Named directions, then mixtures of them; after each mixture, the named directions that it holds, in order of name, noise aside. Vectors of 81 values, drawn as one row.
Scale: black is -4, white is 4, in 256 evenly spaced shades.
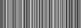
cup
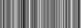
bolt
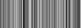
bolt, cup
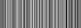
cup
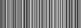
cup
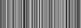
bolt, cup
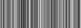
bolt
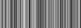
bolt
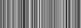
bolt, cup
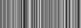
bolt, cup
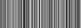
bolt, cup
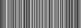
cup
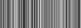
bolt, cup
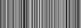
bolt, cup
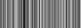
bolt, cup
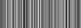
bolt, cup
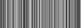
bolt, cup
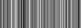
bolt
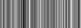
bolt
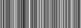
bolt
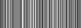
cup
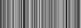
bolt, cup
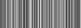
bolt, cup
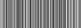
cup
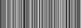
bolt, cup
